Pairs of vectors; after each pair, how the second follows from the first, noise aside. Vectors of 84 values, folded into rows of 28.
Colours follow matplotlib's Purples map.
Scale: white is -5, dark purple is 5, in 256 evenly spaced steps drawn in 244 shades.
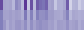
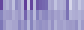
copied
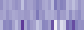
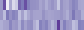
wrapped around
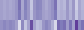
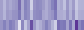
copied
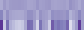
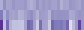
copied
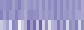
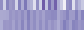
reversed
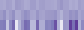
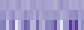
copied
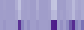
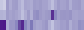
wrapped around
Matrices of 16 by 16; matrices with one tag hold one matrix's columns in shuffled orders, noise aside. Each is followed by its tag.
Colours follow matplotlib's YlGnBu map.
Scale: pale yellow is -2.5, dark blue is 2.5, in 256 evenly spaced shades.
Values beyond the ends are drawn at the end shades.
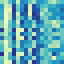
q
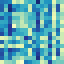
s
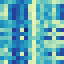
q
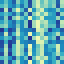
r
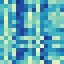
s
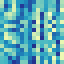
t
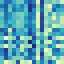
s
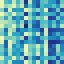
r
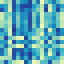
s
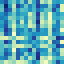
s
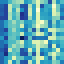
q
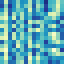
t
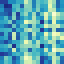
t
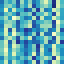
r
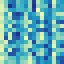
t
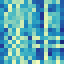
s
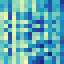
t
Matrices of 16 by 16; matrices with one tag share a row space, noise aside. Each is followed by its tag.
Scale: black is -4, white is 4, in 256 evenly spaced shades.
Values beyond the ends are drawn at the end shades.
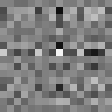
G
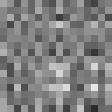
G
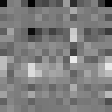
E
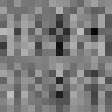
G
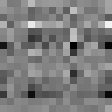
E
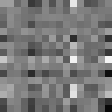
E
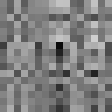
G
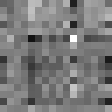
E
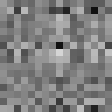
G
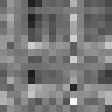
E
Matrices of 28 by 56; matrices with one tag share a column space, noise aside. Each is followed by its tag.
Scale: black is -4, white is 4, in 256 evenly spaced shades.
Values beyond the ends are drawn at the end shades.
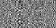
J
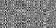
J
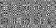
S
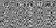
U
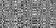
J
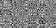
J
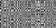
J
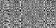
J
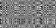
S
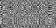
S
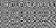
U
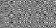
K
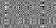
S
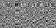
U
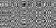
U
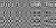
U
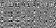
U
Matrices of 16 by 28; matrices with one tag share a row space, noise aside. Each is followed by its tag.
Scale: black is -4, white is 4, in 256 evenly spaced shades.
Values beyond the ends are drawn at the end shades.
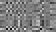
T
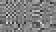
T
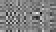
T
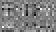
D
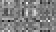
D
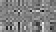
T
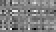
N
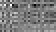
N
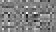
D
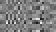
T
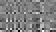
T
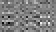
D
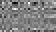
N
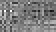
N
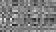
N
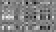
D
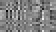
T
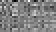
N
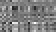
N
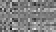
N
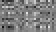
D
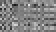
N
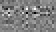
D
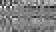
N
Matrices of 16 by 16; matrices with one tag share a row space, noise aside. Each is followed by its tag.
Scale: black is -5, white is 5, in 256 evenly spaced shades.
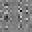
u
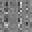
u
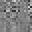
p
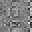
p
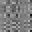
p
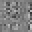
p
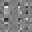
u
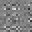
p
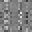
u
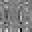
u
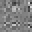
p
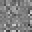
p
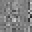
p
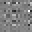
p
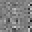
p
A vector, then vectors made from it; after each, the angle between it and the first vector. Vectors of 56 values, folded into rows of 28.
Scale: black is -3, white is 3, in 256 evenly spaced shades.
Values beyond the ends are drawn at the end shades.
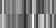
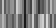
nearly parallel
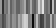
nearly opposite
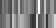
partly opposed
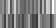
orthogonal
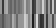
nearly opposite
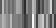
nearly parallel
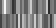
orthogonal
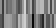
nearly opposite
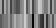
nearly opposite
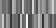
orthogonal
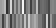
orthogonal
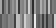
partly opposed
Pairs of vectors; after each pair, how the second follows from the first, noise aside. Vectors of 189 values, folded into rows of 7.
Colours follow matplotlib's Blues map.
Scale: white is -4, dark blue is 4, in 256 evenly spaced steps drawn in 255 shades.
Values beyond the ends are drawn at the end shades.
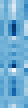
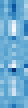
negated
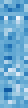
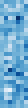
negated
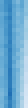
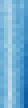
negated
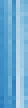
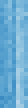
shrunk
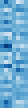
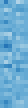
shrunk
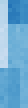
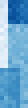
scaled up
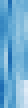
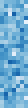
shuffled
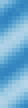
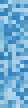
shuffled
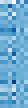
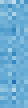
shrunk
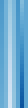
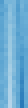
shrunk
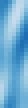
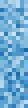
shuffled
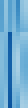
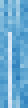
negated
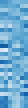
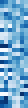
scaled up
